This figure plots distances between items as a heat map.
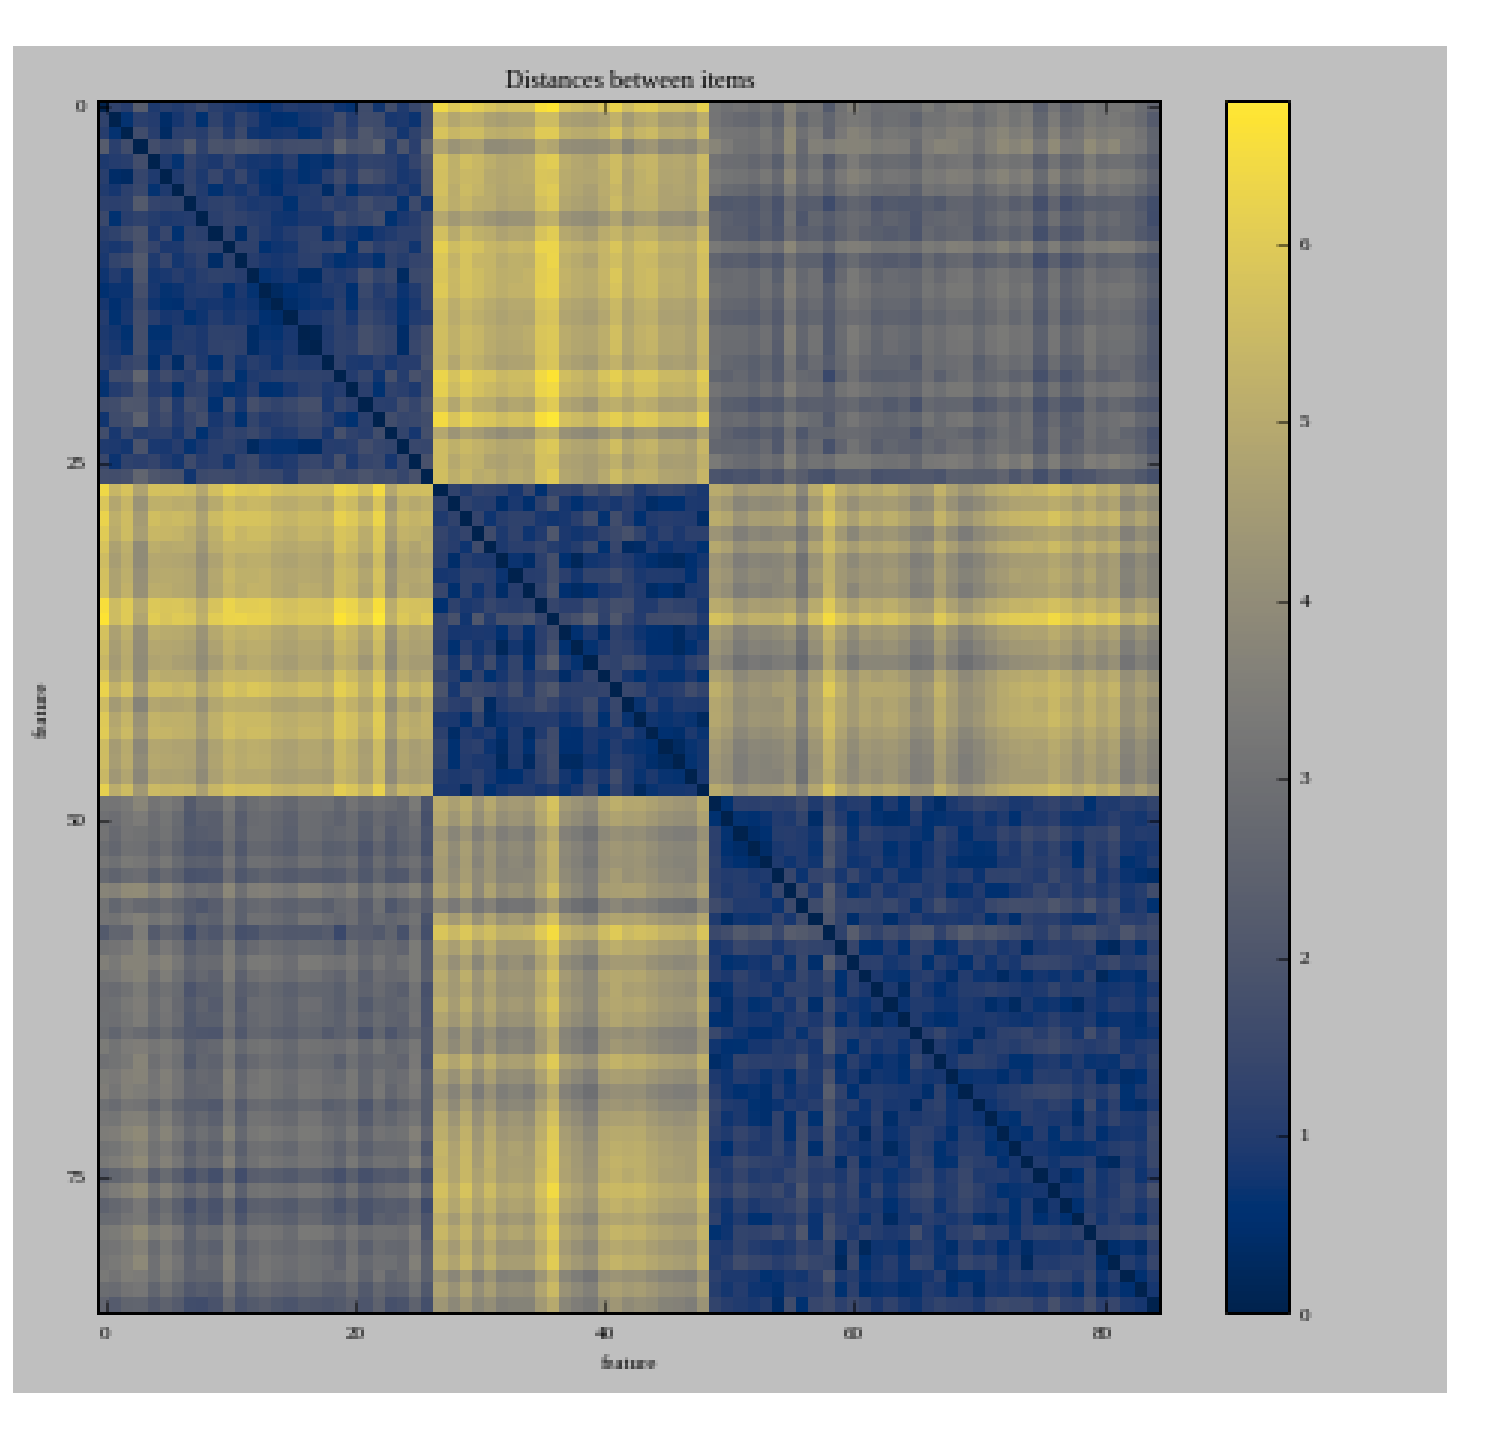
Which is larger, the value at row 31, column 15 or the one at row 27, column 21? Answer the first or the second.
the second
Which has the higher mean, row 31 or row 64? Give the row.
31
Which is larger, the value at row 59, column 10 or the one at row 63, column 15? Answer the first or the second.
the first
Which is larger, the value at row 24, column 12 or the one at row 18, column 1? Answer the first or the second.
the second
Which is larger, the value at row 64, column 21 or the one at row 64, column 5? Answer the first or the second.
the second
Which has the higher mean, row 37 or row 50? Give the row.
37
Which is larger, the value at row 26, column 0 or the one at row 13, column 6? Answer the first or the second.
the first
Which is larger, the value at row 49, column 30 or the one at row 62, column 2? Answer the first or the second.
the first
